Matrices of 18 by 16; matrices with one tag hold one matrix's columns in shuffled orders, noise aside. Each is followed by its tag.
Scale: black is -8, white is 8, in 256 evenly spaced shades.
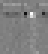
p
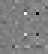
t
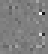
t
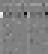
p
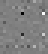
t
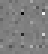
t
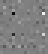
t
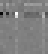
p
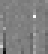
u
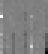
u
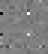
t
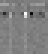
p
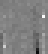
u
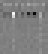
p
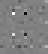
t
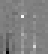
u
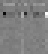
p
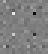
t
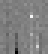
u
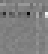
p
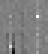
u
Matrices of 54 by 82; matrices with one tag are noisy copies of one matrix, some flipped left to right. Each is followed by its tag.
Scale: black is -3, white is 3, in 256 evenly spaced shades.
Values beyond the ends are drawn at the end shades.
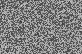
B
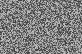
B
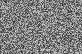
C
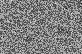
B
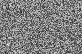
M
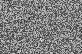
M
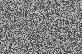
M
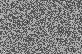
B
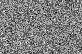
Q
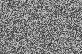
M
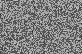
M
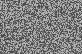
M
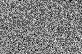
B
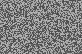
M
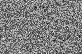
M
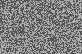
B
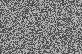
C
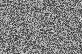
C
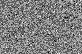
B
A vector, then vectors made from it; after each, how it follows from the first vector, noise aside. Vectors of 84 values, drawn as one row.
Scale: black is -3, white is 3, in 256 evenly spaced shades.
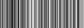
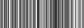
wrapped around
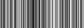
wrapped around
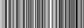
reversed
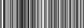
wrapped around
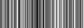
wrapped around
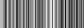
reversed
